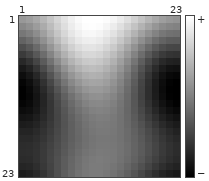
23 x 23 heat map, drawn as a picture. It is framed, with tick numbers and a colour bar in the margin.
Ninth with the lowest average: middle right. Slope: up to the top. Lone odd cells: none. Calmest part: bottom middle. Ninth with the highest average: top middle.
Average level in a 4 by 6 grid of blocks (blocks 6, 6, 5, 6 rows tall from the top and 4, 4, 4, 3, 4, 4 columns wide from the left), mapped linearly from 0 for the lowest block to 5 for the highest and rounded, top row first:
245532 / 023320 / 012210 / 112221
